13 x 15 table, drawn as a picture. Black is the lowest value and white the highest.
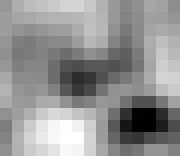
Ninth with the lowest average: bottom right. Average level on the scale: 60%. Lone odd cells: none.
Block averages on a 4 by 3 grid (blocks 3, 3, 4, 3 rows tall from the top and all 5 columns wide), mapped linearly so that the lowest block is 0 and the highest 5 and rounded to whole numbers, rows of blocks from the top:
443
223
322
550
